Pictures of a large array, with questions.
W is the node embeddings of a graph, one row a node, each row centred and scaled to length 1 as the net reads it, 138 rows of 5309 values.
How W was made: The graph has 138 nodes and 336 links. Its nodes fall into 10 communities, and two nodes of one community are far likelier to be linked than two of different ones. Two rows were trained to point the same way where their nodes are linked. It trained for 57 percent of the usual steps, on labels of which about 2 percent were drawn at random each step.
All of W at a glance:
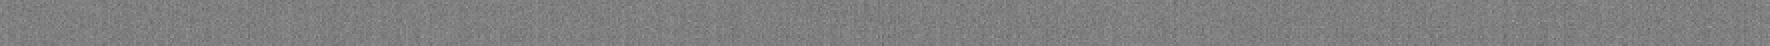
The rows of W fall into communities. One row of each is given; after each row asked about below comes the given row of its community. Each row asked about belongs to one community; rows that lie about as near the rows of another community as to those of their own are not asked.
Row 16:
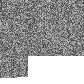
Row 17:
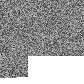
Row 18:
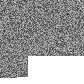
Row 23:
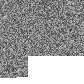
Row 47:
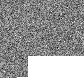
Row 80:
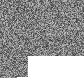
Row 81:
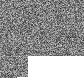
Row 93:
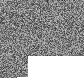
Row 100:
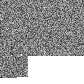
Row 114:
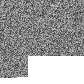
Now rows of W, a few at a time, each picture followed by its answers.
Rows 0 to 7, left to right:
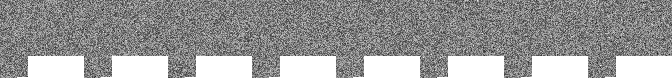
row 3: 47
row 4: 47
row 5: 100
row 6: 93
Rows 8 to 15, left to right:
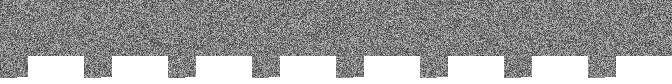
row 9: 47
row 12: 17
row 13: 47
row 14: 100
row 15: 23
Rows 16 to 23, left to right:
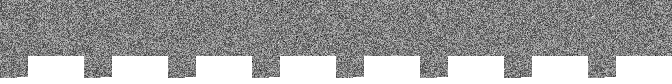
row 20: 16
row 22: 18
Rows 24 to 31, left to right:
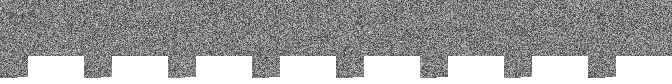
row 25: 93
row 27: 47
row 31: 93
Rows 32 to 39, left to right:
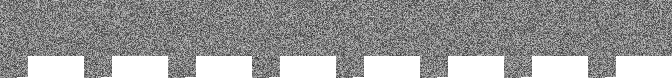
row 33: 16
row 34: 17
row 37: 23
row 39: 16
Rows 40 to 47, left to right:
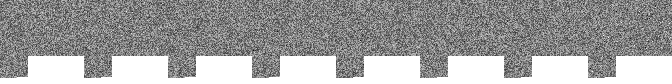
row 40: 16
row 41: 100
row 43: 16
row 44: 18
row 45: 23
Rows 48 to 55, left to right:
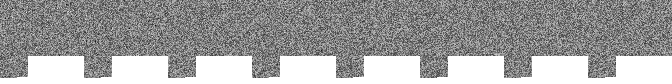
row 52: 80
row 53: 18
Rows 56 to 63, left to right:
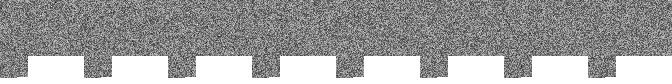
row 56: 16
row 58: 100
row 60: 100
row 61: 80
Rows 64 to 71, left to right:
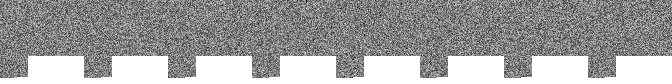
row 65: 100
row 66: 93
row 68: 114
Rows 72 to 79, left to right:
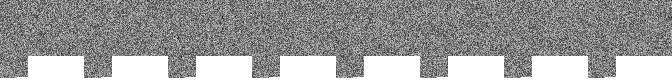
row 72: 23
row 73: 114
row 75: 93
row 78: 80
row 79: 80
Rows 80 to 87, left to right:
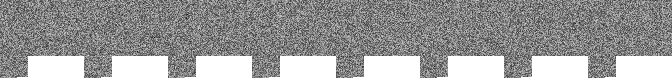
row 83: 114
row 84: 93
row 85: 80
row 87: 93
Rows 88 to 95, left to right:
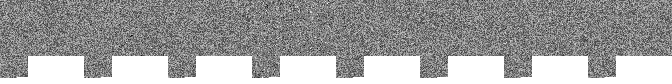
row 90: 80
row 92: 100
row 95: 80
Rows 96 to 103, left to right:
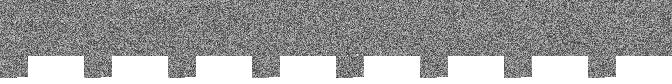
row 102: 47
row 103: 80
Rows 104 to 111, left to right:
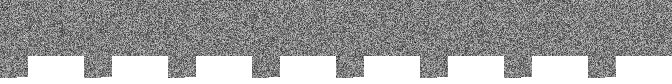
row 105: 18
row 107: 17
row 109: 47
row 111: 47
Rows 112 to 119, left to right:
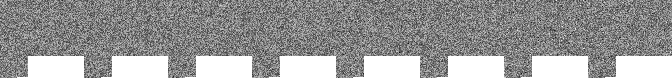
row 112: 47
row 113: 18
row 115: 80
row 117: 16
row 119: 18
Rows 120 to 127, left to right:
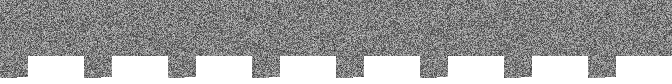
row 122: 80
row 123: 16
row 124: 47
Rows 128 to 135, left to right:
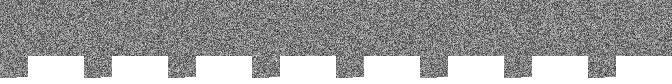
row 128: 23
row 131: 16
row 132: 47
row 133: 16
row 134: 80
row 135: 16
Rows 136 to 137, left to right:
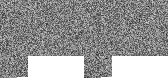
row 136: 17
